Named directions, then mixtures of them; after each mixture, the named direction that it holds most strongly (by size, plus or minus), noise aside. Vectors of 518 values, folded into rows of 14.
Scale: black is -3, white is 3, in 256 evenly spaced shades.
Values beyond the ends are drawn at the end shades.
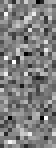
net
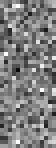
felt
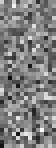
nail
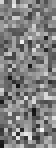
nail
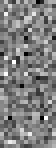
net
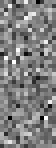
net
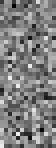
nail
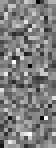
net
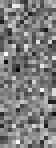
felt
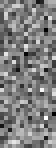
felt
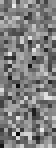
nail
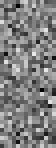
felt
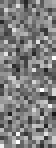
felt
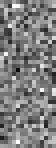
felt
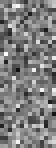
felt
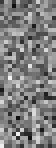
nail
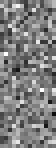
felt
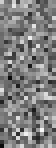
nail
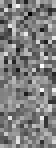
felt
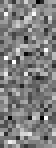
net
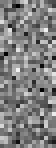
felt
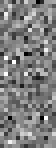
net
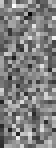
nail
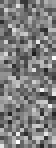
felt
